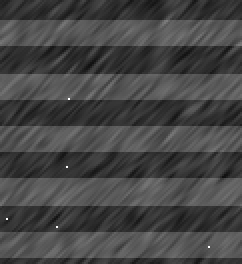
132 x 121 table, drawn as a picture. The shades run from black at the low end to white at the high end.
Lone odd cells: 5, each higher than its neighbours. Stripes: horizontal, repeating 5 times. Slope: none. Average level on the scale: 30%.
